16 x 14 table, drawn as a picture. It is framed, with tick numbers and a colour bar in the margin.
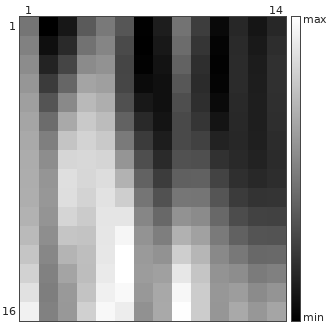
Values rise toward the bottom left. Neither half mirrors the other. The grain runs up and down.
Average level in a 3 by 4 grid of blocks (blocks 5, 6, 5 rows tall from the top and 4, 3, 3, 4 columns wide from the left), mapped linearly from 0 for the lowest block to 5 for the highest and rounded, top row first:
2110 | 4311 | 4543
